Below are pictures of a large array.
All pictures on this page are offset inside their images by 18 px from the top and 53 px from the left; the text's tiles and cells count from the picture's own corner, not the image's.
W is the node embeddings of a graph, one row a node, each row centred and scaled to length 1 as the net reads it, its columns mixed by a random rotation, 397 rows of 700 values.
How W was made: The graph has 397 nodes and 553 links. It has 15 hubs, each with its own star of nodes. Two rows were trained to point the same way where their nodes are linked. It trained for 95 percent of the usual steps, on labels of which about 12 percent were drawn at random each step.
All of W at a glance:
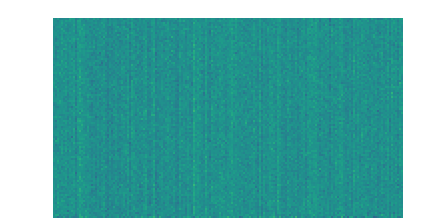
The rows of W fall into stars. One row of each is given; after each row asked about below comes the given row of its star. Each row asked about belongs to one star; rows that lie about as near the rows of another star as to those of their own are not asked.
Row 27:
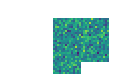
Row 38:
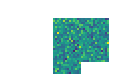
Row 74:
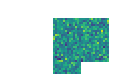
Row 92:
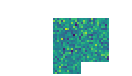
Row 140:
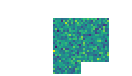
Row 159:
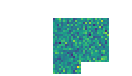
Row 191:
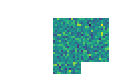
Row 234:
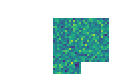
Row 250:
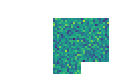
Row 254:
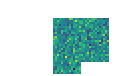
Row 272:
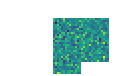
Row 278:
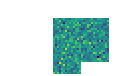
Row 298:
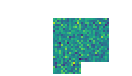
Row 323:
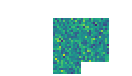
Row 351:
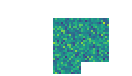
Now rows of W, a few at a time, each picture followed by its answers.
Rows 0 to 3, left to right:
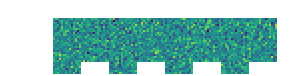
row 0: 323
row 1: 298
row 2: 159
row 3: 272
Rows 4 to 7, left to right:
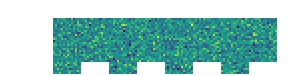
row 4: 92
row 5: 272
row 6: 351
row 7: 191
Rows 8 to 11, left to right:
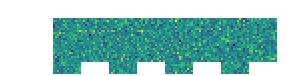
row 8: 140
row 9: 250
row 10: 38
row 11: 159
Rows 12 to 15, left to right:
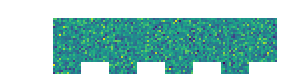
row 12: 191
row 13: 140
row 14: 38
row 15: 298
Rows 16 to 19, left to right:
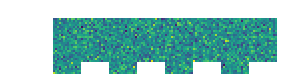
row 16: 159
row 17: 278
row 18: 272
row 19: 27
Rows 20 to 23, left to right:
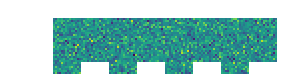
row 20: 250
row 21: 351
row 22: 38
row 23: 38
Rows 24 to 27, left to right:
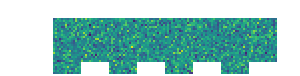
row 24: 140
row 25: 159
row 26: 278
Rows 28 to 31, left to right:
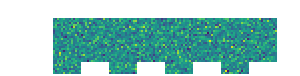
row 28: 298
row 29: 74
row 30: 140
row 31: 191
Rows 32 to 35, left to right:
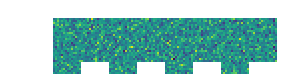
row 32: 272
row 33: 278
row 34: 27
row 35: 92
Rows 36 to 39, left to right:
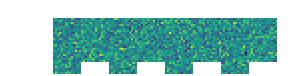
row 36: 92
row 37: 159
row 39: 27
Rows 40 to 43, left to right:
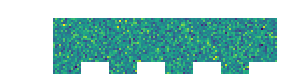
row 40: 250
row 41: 38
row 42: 159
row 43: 351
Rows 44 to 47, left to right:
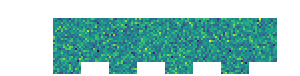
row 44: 351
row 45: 27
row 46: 254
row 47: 191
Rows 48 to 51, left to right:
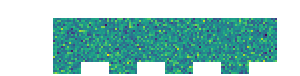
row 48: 92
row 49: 234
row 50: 323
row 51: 323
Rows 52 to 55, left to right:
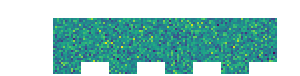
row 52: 351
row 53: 74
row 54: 298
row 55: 74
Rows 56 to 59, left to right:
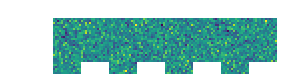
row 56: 298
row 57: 254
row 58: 351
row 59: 234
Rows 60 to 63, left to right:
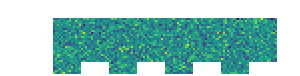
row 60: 254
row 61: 278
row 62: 159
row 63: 234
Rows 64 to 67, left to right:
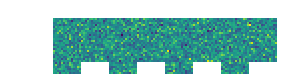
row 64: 38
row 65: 254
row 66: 38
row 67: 250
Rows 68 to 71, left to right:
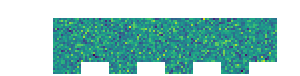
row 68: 250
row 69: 234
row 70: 351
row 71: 272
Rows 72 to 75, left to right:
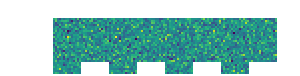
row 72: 250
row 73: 92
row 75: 234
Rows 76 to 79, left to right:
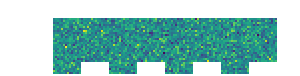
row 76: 74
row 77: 323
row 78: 278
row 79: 159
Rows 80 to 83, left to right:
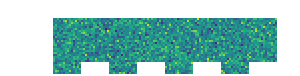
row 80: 140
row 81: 191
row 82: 140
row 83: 351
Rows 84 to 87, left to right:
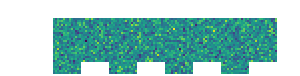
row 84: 272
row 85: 278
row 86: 351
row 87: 234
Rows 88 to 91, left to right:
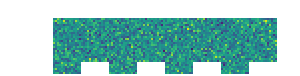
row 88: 38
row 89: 92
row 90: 250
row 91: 234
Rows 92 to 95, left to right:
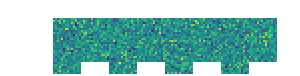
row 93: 140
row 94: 191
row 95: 27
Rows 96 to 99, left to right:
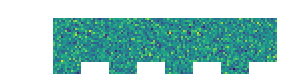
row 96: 250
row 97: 191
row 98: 38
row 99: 191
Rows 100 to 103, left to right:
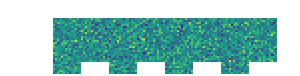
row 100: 323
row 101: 159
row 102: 278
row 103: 272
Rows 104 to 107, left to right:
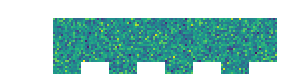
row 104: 234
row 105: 272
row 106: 351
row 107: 234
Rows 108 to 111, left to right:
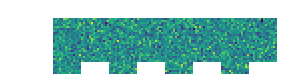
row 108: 234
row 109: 140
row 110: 74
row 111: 323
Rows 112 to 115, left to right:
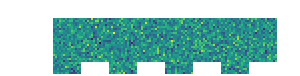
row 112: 159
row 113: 38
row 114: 191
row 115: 351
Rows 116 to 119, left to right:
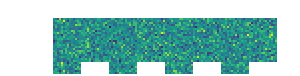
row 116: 38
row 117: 38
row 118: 323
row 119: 272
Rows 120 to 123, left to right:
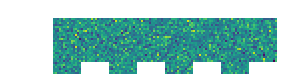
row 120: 92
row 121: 323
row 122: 254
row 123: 234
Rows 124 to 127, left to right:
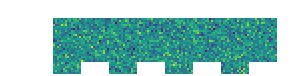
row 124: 250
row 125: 140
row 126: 140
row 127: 254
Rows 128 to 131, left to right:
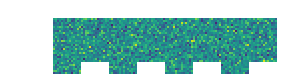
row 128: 140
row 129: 250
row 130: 323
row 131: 272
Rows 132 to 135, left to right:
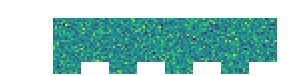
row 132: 272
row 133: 323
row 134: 278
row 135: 140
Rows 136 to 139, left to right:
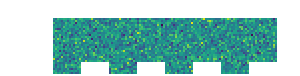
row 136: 159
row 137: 234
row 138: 159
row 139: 323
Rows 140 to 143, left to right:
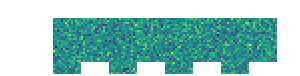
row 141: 92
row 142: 74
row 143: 234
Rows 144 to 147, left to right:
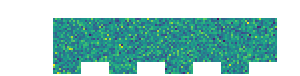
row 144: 191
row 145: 74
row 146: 254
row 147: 27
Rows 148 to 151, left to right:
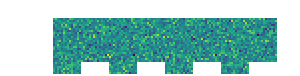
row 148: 27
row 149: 27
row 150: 38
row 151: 140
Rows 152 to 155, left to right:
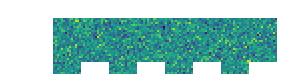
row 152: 254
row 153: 278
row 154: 323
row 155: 159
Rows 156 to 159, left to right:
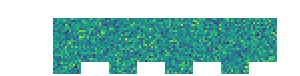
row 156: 278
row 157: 278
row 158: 272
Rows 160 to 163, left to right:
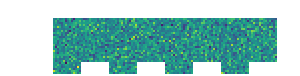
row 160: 250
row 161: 254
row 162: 92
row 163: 92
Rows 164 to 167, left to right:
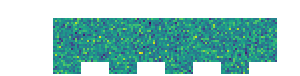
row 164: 323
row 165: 323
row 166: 298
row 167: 27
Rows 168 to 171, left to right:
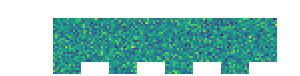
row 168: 74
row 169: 159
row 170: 323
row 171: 278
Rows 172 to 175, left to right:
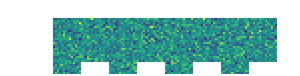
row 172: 351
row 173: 159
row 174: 191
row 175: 254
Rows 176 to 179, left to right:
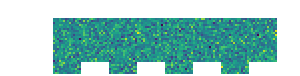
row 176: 351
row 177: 351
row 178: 140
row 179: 159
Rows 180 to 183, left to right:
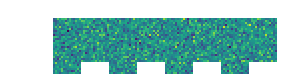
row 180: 272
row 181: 351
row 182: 191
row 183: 298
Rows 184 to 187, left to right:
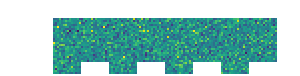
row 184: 250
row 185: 250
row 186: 140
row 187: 27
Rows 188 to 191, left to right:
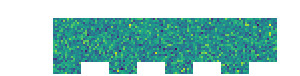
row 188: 140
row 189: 298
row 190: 27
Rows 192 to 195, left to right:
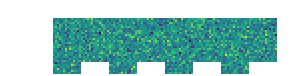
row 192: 234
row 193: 140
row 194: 272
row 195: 140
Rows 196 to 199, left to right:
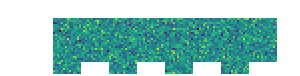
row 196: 74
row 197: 159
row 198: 92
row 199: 323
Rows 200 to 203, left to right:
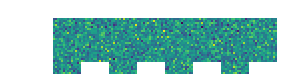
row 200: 272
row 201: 234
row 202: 254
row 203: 92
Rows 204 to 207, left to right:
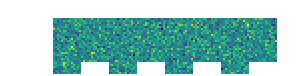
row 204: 278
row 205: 272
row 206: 272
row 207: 254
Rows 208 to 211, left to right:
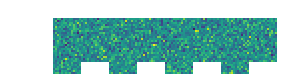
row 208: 298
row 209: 254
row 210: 92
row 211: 38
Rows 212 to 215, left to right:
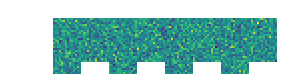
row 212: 38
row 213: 272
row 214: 298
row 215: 27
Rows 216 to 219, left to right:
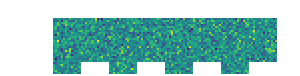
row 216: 140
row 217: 278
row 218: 159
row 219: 254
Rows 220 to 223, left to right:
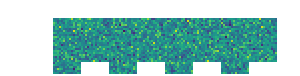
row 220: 254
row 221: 272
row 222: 159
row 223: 159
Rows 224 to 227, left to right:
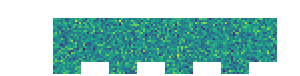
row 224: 254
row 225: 38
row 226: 254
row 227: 298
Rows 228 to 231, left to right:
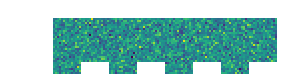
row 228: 159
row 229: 278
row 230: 234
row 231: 92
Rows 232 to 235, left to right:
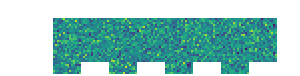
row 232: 140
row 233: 74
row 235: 250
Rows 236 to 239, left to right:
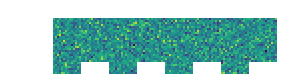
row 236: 159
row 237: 38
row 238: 140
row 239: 351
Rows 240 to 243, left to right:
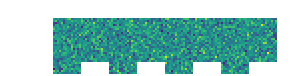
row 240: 278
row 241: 298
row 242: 27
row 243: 278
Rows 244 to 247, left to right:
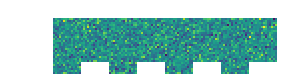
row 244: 159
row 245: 191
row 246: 92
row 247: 92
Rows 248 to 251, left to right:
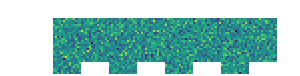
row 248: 38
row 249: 234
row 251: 234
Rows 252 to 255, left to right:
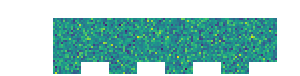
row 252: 351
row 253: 92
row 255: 250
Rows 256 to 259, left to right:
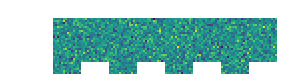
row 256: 38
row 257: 234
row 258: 74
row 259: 351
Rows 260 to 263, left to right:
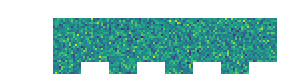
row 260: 159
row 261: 351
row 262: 38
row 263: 298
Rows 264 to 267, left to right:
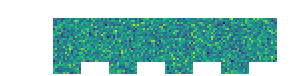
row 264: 351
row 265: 38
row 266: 351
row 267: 234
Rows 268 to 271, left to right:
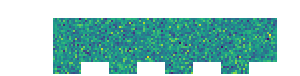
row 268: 38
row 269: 278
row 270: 74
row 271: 351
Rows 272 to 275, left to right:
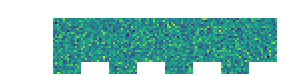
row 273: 159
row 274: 27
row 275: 351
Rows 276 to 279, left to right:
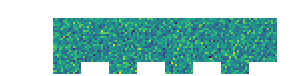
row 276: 74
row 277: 323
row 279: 140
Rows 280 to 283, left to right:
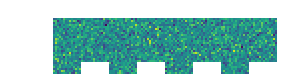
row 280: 298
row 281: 298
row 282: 191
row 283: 278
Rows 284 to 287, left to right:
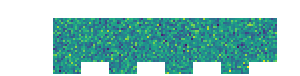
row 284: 27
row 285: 254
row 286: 92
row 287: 323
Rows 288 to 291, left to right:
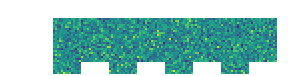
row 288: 234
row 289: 74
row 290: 323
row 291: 92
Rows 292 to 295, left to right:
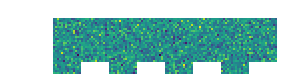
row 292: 272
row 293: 38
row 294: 298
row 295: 298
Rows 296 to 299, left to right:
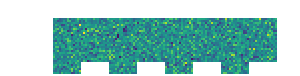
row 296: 351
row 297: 250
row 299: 272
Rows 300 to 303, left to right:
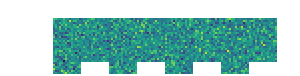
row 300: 298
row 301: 298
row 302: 74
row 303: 92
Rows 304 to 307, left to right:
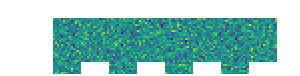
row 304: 351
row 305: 191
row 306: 272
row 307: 92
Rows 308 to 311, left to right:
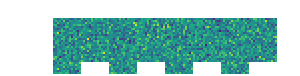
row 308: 38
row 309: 234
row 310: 298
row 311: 140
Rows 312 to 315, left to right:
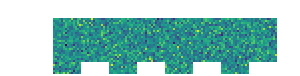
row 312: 191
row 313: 323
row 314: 74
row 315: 92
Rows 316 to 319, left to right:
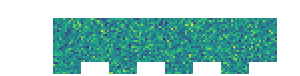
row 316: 234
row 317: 92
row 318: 234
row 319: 74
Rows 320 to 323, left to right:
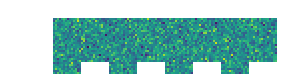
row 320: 234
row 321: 234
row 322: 272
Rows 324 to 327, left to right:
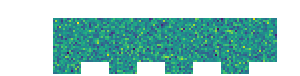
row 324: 140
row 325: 278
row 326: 323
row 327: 272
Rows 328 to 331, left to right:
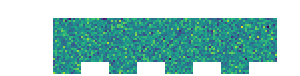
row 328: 351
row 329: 27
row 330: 234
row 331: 92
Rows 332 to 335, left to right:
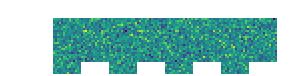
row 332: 74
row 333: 250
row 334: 234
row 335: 74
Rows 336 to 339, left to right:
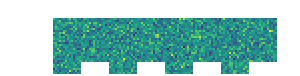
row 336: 27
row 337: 278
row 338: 27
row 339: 278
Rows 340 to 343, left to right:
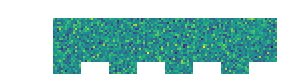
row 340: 234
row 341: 191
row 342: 92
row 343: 140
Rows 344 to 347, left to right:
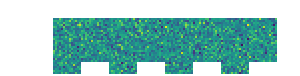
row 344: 254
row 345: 250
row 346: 234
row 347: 351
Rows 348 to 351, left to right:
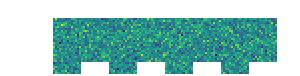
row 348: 250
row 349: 140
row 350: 74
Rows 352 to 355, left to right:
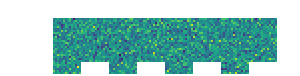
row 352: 140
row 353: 38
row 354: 254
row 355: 191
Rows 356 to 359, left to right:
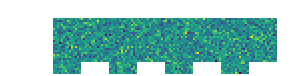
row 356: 278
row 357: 278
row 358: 323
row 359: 351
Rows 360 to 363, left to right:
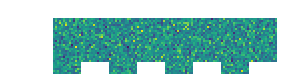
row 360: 27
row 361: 92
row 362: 27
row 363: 92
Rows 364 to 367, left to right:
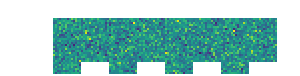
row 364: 27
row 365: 278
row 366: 323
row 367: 27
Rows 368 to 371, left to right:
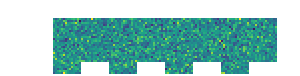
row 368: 323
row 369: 27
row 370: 254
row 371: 92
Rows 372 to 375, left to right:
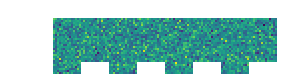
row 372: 27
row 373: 38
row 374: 278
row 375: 323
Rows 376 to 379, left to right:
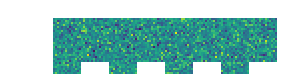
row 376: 250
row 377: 92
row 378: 27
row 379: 323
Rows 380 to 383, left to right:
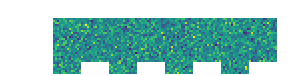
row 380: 298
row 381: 250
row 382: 92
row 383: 272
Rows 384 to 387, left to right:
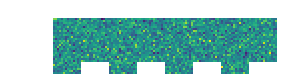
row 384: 191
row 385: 323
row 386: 250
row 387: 278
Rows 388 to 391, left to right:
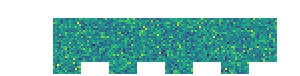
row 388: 140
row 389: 74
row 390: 298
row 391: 38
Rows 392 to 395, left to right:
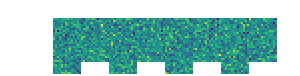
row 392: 234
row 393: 92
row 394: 92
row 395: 278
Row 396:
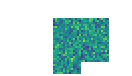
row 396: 234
